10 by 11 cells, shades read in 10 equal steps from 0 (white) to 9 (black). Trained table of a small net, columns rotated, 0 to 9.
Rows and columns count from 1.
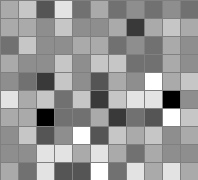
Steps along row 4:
up same down up down same up same down up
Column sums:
33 33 44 32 36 35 37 39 33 33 34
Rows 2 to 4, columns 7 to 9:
3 7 3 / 5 4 5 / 2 5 5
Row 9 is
4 4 1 1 3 1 3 5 3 4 4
